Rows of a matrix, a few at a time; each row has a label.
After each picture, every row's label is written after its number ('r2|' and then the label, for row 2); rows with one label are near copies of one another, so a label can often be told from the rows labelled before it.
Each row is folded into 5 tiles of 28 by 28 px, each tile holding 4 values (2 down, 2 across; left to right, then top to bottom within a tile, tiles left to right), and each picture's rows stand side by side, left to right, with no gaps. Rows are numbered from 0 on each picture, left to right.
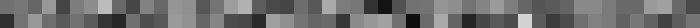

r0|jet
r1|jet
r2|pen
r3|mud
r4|jet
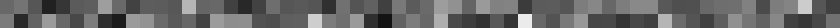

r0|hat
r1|pen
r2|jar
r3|mud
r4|mud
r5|jet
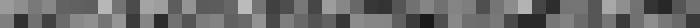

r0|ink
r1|ink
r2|pen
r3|jet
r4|pen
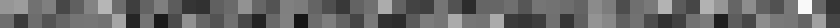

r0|ink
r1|hat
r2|hat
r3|jar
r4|jet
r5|ink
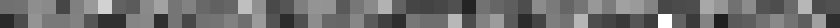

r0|jet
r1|ink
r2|jet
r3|jar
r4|mud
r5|ink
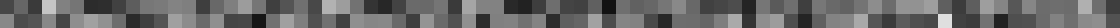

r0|pen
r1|jet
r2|pen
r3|pen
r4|jar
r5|jar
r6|mud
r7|ink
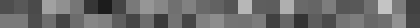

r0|pen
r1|ink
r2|ink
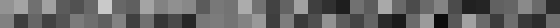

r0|ink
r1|ink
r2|hat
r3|hat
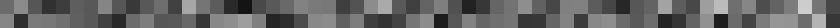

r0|hat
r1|pen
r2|jet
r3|hat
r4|hat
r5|ink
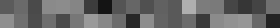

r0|pen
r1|pen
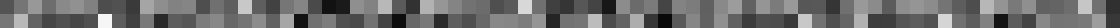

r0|mud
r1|ink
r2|hat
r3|ink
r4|jar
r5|mud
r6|mud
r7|ink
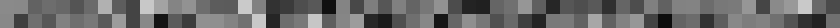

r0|ink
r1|ink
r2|jar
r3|hat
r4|jar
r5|jet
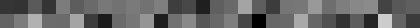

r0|jar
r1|hat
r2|mud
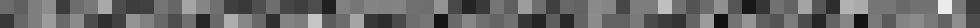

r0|jet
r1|pen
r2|jar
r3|hat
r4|jet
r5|hat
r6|ink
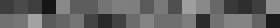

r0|jar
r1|pen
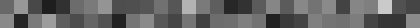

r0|hat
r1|pen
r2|jet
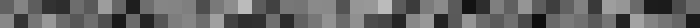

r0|hat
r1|jet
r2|jet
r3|hat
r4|pen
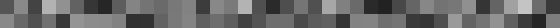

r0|pen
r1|jet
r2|pen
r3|jet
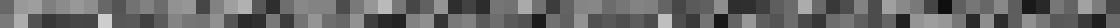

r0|mud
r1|jet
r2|jet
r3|hat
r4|mud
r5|hat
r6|pen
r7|hat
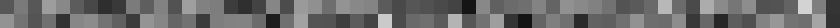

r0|pen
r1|pen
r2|mud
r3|jar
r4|ink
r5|ink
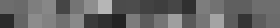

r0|jet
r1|jar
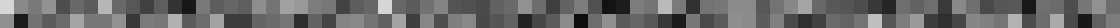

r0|ink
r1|jar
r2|ink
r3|hat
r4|hat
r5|jet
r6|jar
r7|jar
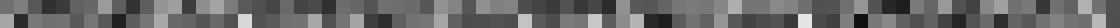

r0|hat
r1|mud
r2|jar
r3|mud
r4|jar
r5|mud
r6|hat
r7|ink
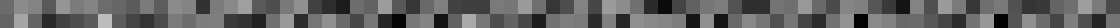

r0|mud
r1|jet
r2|hat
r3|hat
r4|pen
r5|hat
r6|hat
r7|hat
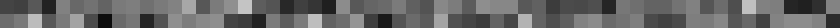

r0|jar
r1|jet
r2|jar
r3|mud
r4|jar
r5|pen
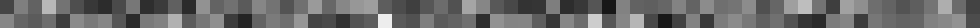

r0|pen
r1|jar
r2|mud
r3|pen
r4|jar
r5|jet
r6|ink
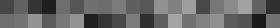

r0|jar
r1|jet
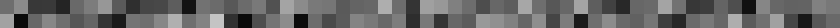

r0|hat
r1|jar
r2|ink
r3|ink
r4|hat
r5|jar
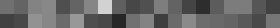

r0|jet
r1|hat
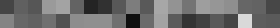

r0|pen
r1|mud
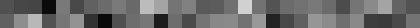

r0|jar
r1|ink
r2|jet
